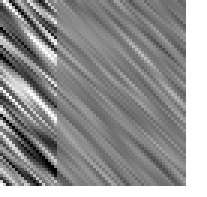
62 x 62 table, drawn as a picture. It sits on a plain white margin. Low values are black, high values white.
A few values lie far out on both sides of the bulk. The bottom left is the ninth with the lowest average. The middle left is the ninth with the highest average. The right part is calmer, past a seam about 30% of the way across. There is no overall slope. The grain runs diagonally down to the right. The halves do not mirror each other.
